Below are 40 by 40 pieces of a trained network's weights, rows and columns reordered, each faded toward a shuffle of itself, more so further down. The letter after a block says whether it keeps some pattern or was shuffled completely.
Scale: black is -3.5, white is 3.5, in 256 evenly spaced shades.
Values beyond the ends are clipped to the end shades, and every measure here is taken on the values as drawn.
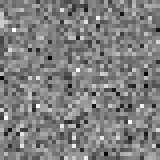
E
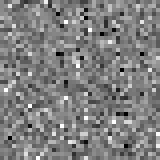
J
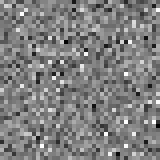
J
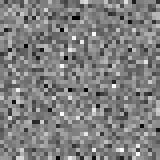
J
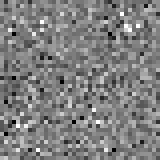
E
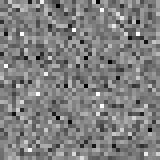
J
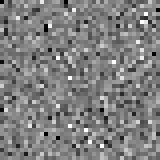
J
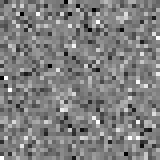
J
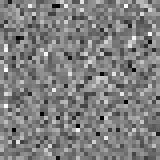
J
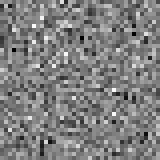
E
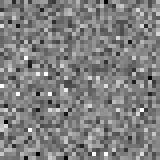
E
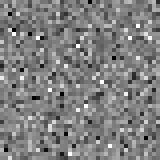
J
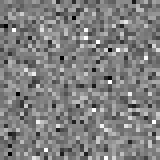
J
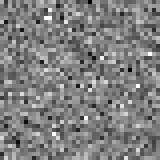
J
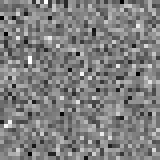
J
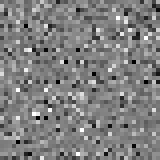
E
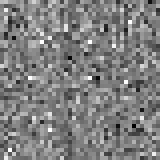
E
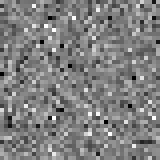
J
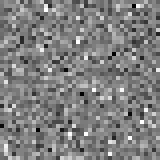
J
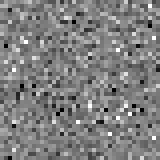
J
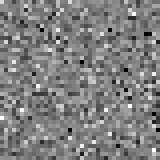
E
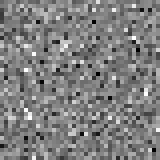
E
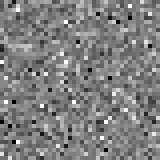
J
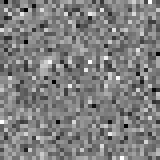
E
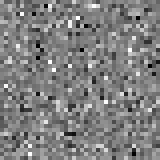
E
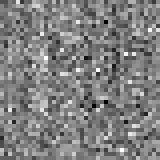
E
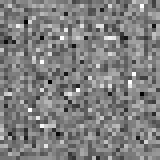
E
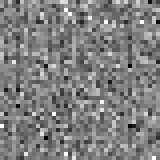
E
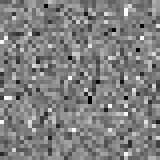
J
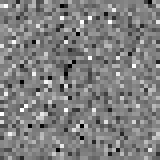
J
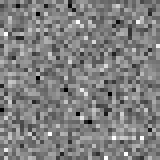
J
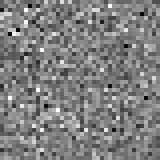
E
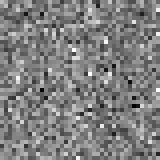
E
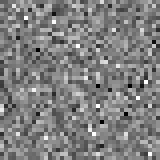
E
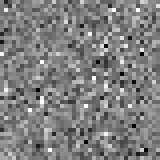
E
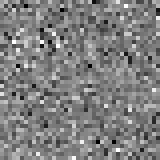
J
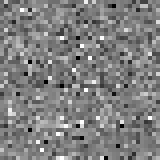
E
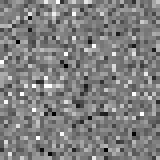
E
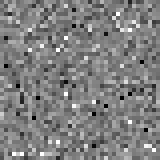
J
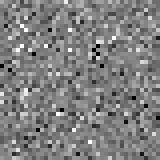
E
